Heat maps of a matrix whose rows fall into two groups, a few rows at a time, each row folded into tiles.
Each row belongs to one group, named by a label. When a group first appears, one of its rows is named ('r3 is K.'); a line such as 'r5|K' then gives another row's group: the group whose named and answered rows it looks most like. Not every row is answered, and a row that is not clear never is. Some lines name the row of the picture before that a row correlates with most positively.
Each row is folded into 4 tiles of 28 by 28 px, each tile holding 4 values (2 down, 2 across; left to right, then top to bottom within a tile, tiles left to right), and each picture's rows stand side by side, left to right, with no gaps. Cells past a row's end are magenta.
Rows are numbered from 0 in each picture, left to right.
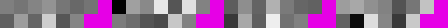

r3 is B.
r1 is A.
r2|A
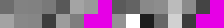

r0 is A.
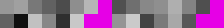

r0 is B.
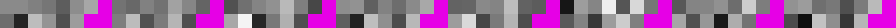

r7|B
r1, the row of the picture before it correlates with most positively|1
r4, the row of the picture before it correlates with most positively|1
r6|A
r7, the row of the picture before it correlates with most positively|0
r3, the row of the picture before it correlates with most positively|0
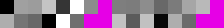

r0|A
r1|A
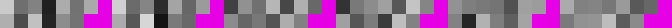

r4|B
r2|A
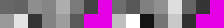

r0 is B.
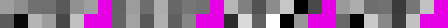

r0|B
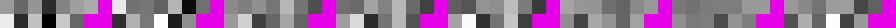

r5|B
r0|A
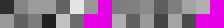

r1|A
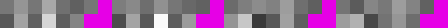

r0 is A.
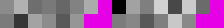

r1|A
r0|B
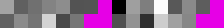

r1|A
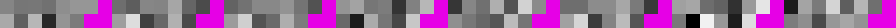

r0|A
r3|B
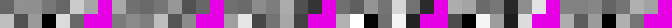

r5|A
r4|B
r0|A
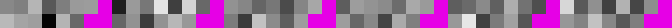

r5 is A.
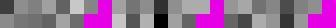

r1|A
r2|B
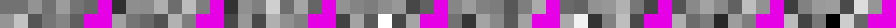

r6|A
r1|A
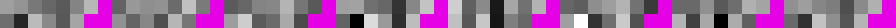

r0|B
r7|B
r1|A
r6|A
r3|B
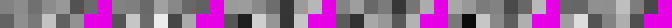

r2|B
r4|B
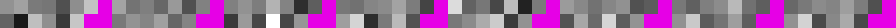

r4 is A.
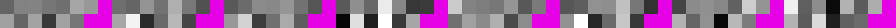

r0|A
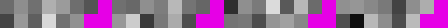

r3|B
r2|A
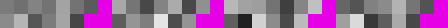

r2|B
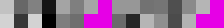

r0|A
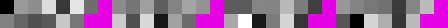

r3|B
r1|A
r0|A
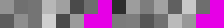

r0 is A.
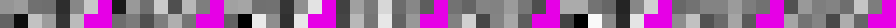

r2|B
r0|B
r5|B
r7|A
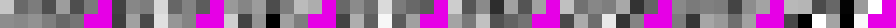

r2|A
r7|B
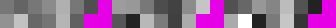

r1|B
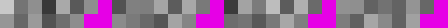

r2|A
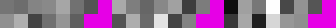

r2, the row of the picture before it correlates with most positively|2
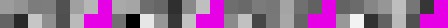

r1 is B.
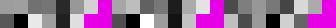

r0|B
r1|B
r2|A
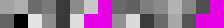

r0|B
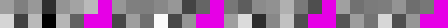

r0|A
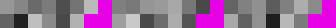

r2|A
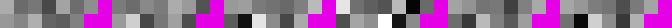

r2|B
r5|B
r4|B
